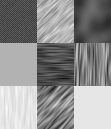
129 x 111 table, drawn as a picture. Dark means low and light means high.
The table splits into 3 rows of 3 panels. Panel 1,1: low, checkered. Panel 1,2: high, slanting up to the right. Panel 1,3: low, smooth. Panel 2,1: high, flat. Panel 2,2: low, streaked across. Panel 2,3: middling, streaked downward, strong in contrast. Panel 3,1: very high, streaked downward, faint in contrast. Panel 3,2: middling, slanting up to the right, strong in contrast. Panel 3,3: very high, flat.
